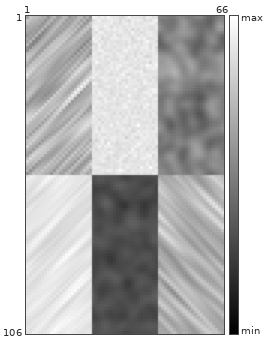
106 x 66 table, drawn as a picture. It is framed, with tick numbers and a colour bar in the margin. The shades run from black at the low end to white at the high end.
It is made of 2 by 3 panels. Panel 1,1: high, slanting up to the right. Panel 1,2: very high, fine-grained, faint in contrast. Panel 1,3: middling, blotchy. Panel 2,1: very high, slanting up to the right, faint in contrast. Panel 2,2: low, blotchy, faint in contrast. Panel 2,3: high, slanting down to the right.
